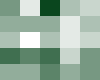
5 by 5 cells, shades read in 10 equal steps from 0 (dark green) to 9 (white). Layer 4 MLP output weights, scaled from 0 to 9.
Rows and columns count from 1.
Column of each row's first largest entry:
2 4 2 4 1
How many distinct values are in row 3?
4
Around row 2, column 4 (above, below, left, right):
6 8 5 6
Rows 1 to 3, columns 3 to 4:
0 6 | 5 8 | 6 8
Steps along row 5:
same down up down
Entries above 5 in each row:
3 2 5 1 0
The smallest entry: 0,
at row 1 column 3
